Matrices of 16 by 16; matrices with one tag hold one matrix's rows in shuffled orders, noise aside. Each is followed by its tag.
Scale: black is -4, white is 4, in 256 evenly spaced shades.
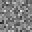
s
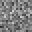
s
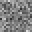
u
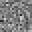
s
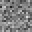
u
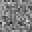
u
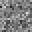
u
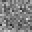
u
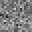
s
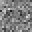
u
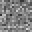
u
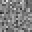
s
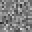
s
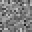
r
